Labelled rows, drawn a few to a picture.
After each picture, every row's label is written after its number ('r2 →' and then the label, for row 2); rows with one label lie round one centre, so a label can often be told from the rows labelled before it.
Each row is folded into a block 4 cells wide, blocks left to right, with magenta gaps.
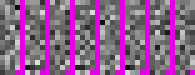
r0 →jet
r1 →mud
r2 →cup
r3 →mud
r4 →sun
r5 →mud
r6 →cup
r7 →cup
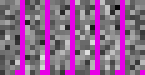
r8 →cup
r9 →sun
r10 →jet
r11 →jet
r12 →jet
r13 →cup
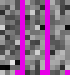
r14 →mud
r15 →jet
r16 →jet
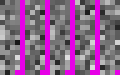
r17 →sun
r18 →cup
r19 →sun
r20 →jet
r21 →mud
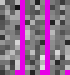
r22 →jet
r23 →sun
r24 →sun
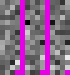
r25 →cup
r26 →sun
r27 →sun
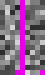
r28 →jet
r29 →mud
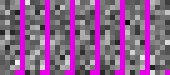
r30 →cup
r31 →jet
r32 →cup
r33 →cup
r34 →cup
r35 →sun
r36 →mud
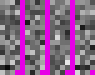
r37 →mud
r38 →sun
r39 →cup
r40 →mud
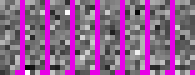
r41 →cup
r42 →mud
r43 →mud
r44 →jet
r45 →cup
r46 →jet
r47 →mud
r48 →mud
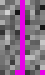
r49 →cup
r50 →jet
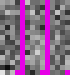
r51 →mud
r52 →jet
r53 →cup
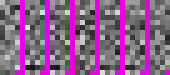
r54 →jet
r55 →mud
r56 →mud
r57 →cup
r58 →mud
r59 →mud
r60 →cup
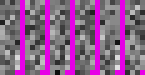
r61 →sun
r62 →cup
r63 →sun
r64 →cup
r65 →sun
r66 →cup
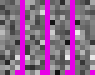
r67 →sun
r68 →mud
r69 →sun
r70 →sun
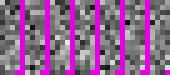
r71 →jet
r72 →mud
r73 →jet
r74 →jet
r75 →mud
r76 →sun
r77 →sun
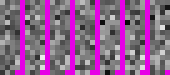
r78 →cup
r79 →sun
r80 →cup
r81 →mud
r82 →sun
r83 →sun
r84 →jet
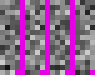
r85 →mud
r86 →jet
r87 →mud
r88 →jet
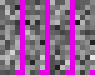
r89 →jet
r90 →sun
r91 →cup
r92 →sun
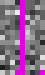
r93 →mud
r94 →sun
